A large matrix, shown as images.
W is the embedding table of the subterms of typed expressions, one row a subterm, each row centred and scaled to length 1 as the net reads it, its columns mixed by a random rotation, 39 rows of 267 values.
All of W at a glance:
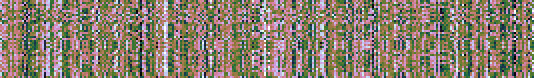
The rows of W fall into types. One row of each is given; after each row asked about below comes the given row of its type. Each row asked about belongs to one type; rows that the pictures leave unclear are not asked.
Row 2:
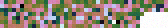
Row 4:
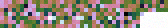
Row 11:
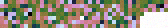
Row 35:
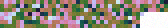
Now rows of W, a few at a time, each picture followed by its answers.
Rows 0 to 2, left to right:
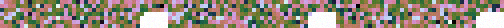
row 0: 35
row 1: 35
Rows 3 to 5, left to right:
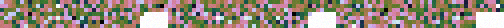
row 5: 4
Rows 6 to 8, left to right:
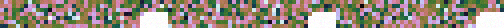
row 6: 4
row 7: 2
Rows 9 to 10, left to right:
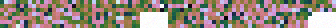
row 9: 4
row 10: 2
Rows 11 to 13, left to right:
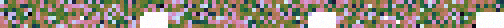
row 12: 35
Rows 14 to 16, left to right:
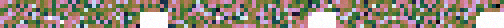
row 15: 4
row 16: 35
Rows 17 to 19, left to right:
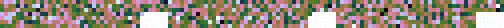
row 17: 35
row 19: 4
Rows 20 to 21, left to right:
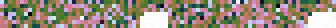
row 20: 11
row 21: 11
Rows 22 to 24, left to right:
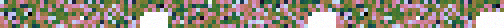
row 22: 11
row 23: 11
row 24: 11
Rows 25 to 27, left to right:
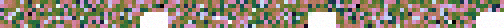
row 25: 35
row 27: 2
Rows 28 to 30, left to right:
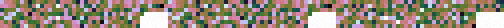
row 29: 35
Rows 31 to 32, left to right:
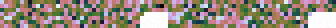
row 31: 35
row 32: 35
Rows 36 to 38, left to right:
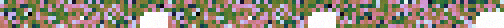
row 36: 11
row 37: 11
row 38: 11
